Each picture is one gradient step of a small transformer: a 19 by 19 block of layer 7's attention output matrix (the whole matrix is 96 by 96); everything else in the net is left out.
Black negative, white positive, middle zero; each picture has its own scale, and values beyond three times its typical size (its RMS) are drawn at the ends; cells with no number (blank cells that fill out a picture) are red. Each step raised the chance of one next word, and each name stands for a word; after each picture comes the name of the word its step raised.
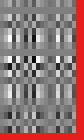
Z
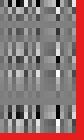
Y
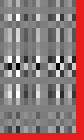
Z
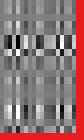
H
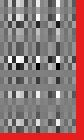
Z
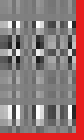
H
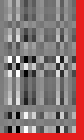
Z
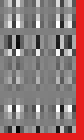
H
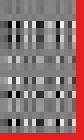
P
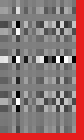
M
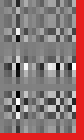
M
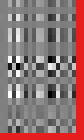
Z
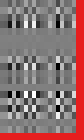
M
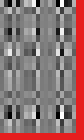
Y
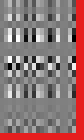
Z
